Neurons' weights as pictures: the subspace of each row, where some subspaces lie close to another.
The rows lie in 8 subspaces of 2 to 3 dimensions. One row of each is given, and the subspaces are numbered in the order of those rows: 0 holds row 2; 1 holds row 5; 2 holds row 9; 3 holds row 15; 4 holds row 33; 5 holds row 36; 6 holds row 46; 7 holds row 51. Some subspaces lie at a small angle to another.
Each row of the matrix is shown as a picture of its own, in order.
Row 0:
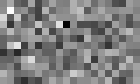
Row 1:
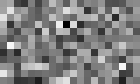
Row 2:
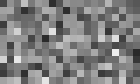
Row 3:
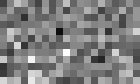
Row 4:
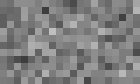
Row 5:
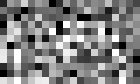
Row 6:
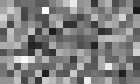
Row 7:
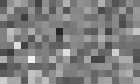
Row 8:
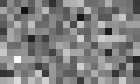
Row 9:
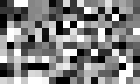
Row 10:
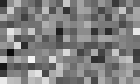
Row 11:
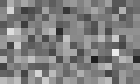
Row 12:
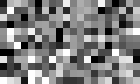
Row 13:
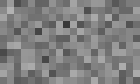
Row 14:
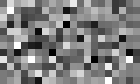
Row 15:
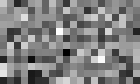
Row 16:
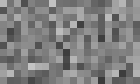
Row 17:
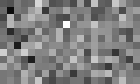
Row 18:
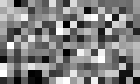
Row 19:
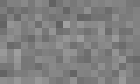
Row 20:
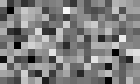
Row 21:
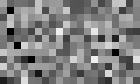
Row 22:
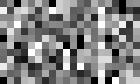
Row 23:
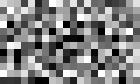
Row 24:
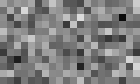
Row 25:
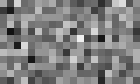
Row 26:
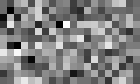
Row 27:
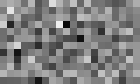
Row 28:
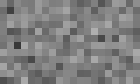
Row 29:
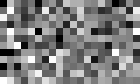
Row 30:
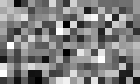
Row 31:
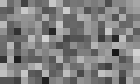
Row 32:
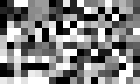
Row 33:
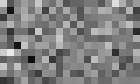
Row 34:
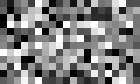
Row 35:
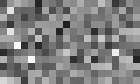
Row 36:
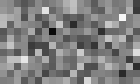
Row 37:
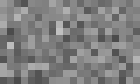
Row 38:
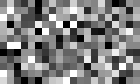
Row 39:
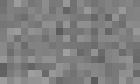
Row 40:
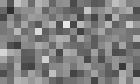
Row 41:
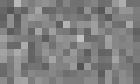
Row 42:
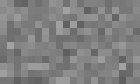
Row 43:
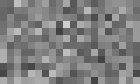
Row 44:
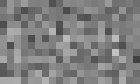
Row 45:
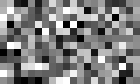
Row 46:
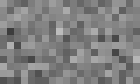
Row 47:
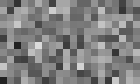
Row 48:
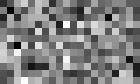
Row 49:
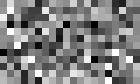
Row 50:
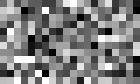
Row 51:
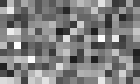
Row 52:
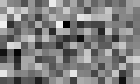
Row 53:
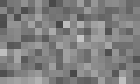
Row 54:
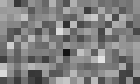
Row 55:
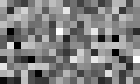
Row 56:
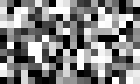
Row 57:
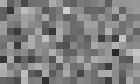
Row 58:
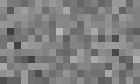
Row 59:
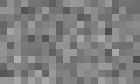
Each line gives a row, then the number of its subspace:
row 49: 1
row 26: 6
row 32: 2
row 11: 1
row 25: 7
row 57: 0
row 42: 2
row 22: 7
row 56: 7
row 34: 1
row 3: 3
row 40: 4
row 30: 3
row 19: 1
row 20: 0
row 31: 0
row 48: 7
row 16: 7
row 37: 6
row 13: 4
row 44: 1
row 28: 7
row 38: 2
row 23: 0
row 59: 5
